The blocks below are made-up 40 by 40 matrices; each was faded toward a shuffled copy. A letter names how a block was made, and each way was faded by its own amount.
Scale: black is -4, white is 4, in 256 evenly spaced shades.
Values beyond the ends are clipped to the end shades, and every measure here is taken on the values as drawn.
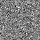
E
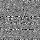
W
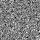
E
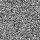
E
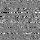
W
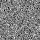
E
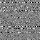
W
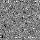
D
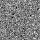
E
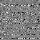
W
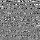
W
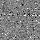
D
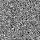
E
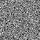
E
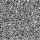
E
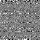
W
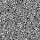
E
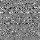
W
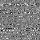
W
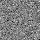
E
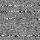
W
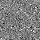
D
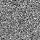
E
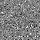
D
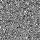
E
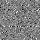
D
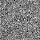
E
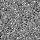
E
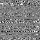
W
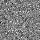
E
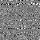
W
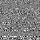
W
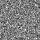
E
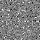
D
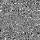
D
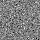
E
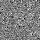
E
